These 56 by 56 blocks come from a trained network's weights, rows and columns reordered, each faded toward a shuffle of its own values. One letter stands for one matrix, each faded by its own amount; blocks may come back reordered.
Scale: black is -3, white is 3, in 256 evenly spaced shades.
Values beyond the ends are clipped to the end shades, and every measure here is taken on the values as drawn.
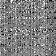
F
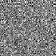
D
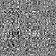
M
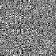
D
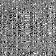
F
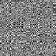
M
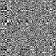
M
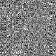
D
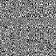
M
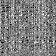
F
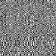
M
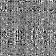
F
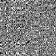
D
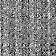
F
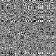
M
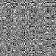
M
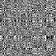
M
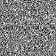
D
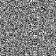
D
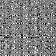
F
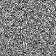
D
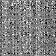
F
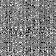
F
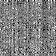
F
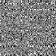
M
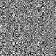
D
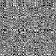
M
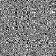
M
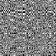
M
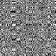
M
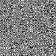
D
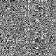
D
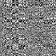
M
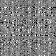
F
